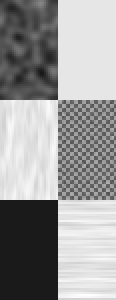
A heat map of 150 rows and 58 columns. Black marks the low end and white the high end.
The table splits into 3 rows of 2 panels. Panel 1,1: low, blotchy. Panel 1,2: very high, flat. Panel 2,1: very high, streaked downward, faint in contrast. Panel 2,2: middling, checkered, strong in contrast. Panel 3,1: very low, flat. Panel 3,2: very high, streaked across, faint in contrast.
